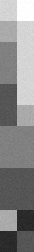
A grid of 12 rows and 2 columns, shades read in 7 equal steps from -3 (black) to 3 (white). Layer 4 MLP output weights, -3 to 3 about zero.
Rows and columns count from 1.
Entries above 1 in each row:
2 1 1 1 1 0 0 0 0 0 0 0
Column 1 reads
2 1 0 0 -1 -1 0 0 -1 -1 1 -2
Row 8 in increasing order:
0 0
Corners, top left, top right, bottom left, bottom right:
2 3 -2 -1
